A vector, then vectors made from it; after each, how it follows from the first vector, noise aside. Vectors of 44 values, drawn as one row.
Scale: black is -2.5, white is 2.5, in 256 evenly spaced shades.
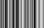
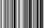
wrapped around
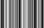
wrapped around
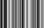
wrapped around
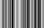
wrapped around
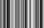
wrapped around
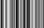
wrapped around
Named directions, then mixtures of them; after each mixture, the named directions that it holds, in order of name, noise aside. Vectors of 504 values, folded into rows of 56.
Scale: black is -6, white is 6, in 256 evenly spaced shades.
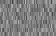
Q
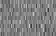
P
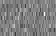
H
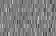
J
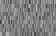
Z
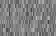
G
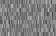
J, Q, Z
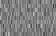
J, P, Z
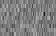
G, H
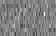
H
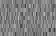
H, J, Z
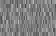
H, Q, Z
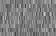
H, Q, Z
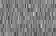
H, P, Z
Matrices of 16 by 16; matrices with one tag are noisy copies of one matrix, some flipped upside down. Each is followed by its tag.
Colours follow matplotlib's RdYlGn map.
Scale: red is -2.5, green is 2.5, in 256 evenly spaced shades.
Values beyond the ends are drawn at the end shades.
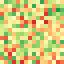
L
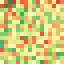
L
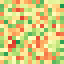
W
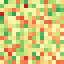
L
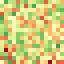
L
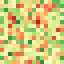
W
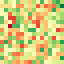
W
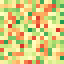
W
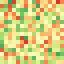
L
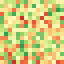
L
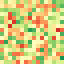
W
